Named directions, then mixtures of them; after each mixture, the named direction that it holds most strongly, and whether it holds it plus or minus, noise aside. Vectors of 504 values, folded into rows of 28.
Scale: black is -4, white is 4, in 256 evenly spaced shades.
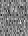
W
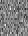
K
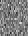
K, minus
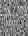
W, minus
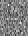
W, plus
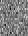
K, minus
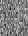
K, minus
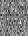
W, plus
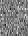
K, minus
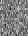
K, minus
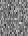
K, minus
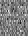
W, minus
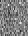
W, plus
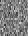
K, minus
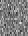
K, minus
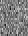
K, minus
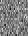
K, minus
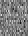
W, minus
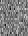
K, minus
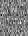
W, plus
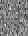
K, plus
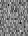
W, minus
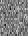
K, minus
